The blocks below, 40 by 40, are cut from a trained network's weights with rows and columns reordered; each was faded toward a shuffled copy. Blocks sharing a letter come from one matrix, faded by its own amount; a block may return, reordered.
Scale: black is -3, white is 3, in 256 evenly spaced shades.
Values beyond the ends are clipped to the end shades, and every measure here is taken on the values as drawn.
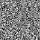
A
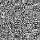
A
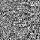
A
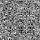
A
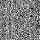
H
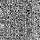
H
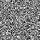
A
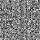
H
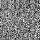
A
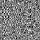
A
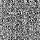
H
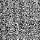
H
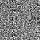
A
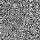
A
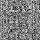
H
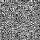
A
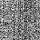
H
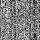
H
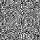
A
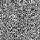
A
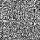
A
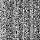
H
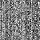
H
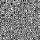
A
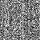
H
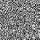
A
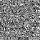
A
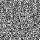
A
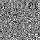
A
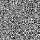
A
